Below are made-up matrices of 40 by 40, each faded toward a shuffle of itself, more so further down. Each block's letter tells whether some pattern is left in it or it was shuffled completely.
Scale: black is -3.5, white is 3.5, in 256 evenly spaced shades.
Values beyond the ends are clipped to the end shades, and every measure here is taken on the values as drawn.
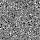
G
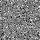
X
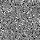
G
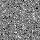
G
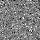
G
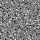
X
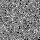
X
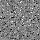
G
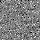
G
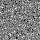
X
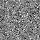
G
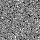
X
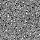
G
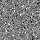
X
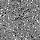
G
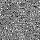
G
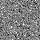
X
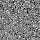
X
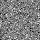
X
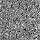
X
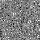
G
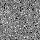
X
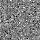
G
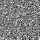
G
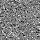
G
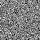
X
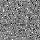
G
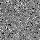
X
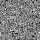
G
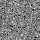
X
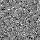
G
